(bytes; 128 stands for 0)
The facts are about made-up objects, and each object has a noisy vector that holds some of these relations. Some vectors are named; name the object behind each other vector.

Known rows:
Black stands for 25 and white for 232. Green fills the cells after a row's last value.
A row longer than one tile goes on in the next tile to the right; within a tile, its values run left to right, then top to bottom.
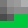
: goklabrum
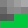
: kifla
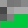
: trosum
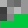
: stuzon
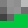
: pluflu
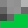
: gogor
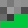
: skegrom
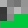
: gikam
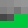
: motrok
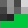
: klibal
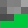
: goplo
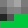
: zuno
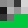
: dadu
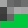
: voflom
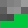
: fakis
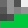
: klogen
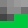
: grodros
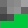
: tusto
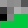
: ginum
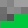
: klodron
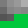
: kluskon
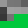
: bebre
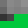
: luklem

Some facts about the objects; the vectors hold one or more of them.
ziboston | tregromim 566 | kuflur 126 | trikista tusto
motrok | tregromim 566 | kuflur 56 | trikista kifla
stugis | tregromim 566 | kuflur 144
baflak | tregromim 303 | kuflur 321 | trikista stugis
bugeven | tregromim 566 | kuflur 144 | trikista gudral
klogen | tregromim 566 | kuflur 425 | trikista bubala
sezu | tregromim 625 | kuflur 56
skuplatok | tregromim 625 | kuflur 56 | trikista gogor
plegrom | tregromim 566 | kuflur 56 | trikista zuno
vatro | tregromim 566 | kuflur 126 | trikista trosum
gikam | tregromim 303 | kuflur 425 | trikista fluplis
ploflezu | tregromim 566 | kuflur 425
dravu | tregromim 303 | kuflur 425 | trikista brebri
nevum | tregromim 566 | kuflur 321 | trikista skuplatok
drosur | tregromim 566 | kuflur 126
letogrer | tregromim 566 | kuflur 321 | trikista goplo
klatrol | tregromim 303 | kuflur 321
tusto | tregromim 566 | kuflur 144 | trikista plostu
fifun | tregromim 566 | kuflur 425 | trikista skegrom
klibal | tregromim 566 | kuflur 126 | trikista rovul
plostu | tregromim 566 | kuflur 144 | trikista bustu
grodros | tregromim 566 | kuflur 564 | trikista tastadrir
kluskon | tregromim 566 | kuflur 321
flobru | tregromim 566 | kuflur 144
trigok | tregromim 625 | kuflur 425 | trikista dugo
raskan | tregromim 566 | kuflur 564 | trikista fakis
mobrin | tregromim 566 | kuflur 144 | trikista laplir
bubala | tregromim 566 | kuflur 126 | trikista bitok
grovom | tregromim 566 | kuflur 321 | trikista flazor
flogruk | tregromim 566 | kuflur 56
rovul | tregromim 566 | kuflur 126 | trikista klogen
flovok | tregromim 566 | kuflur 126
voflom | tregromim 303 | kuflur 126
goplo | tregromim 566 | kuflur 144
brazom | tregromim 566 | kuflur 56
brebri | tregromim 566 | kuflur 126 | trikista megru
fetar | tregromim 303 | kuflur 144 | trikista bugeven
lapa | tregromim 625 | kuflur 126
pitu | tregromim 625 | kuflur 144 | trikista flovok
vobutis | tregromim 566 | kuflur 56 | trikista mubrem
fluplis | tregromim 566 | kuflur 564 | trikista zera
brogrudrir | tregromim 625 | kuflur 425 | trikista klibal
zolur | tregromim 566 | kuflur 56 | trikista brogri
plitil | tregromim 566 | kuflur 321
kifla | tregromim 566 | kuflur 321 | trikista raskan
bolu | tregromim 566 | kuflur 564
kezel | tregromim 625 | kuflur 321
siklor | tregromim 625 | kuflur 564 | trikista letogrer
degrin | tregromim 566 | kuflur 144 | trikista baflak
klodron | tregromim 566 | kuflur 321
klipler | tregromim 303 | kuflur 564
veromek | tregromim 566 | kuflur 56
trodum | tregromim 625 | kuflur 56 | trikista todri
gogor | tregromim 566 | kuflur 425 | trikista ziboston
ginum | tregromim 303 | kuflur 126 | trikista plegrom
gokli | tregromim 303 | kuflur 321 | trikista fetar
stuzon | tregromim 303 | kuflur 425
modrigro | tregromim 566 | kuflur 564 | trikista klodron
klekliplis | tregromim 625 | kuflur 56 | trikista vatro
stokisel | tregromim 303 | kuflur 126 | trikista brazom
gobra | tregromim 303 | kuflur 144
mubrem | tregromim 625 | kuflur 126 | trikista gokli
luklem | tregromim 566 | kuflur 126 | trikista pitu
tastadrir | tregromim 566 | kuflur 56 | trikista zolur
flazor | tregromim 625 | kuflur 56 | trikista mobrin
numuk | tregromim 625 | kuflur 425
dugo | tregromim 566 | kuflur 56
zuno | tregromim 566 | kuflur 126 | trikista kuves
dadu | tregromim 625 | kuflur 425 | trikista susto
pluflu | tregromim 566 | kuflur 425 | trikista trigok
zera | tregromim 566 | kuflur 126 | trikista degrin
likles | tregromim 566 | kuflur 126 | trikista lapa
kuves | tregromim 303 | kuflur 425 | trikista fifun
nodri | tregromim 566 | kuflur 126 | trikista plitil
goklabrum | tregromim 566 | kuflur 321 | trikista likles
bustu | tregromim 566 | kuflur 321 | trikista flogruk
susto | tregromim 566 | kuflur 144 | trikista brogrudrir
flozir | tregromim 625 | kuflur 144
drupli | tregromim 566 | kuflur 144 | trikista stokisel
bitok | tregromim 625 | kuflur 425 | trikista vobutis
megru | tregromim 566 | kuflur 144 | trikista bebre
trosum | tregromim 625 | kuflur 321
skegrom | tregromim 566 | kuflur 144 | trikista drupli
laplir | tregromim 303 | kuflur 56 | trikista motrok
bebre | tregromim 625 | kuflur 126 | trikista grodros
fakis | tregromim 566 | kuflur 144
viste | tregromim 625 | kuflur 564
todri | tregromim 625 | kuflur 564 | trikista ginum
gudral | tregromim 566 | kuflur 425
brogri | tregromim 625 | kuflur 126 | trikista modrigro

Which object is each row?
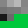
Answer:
plegrom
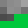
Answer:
raskan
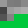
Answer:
kezel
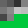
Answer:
mubrem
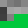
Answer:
siklor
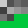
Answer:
stokisel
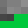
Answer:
flovok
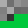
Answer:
brazom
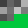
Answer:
bugeven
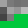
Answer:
sezu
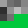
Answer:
gobra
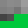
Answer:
veromek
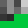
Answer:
rovul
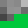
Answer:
ploflezu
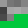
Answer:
viste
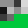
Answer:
brogrudrir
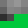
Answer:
brebri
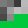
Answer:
bitok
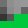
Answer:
megru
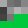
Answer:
klipler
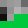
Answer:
todri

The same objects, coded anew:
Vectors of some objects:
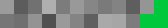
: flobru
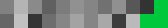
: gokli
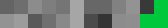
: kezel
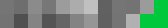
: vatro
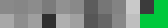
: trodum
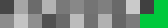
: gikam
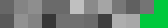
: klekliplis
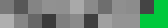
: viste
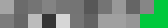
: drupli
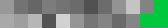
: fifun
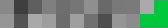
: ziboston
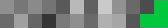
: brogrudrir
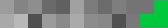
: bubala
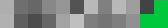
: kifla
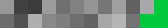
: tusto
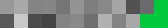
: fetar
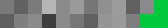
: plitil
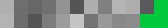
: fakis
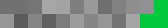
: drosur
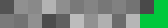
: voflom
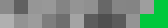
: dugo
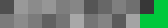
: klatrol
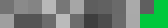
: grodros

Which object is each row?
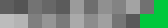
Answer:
klibal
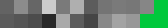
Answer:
megru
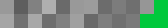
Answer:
pluflu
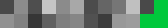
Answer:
brogri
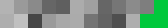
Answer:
vobutis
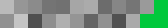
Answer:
gudral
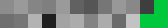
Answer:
kuves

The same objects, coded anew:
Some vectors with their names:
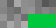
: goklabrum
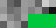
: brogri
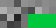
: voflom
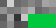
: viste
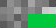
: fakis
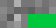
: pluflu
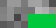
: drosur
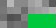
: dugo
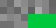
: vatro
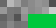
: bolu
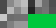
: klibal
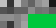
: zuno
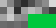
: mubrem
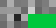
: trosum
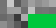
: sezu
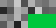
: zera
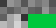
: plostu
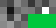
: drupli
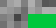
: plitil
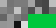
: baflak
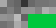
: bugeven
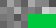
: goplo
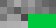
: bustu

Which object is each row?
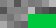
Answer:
klekliplis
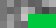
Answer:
siklor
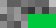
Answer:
gikam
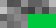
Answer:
dravu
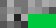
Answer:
lapa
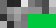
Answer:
laplir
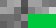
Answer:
gudral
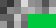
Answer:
motrok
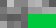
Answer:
flogruk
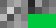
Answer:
klogen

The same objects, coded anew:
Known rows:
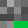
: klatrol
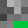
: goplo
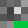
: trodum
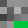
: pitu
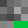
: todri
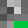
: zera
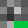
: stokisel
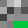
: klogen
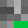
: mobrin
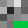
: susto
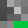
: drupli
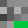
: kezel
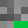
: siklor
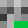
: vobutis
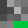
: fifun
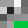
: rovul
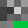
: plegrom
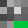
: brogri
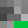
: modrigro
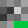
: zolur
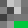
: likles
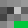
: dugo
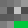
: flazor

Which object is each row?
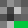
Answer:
ginum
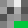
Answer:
bubala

